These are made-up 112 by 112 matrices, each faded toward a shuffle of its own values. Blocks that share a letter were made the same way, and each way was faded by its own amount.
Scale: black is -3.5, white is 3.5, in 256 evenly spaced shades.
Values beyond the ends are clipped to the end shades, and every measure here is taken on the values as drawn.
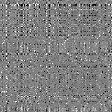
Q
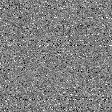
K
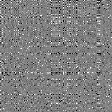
Q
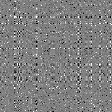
Q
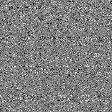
K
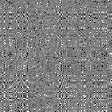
Q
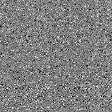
K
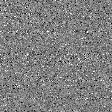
K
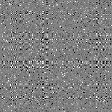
Q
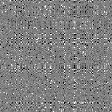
Q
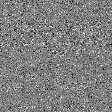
K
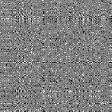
Q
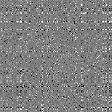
Q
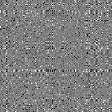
Q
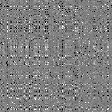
Q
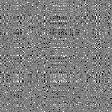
Q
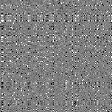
Q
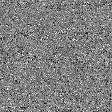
K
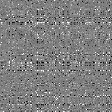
Q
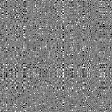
Q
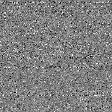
K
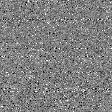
K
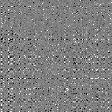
Q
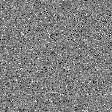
K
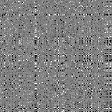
Q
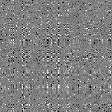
Q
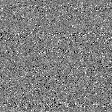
K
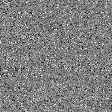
K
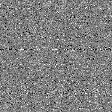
K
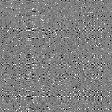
Q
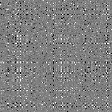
Q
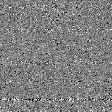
K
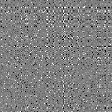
Q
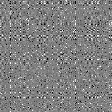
Q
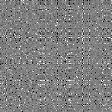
Q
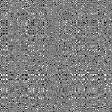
Q
